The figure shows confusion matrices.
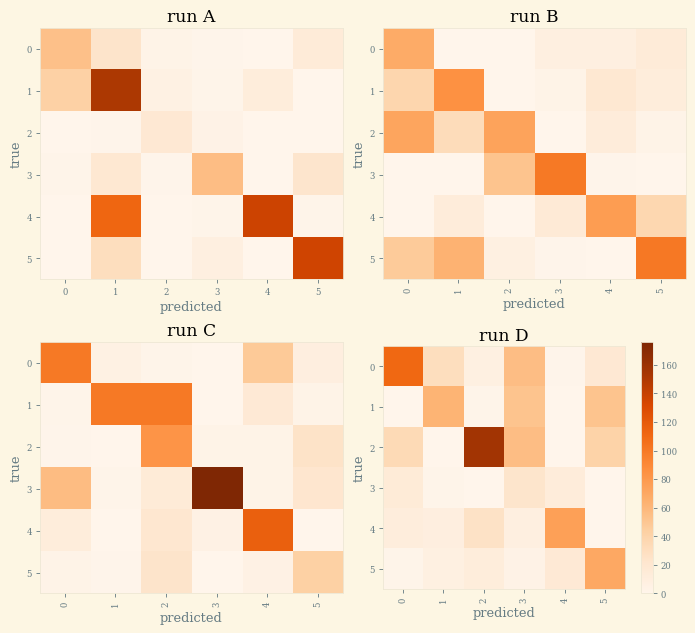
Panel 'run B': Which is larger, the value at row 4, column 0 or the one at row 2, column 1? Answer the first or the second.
the second
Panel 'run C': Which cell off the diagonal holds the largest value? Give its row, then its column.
1, 2
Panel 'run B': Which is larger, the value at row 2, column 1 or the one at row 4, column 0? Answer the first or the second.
the first
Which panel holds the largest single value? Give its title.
run C
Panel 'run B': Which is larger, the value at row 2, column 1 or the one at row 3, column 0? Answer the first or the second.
the first
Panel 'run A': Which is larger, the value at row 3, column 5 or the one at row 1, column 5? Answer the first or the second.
the first
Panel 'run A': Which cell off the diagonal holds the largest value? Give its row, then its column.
4, 1
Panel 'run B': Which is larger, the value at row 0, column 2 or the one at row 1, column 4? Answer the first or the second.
the second
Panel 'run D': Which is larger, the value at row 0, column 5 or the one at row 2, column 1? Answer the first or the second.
the first
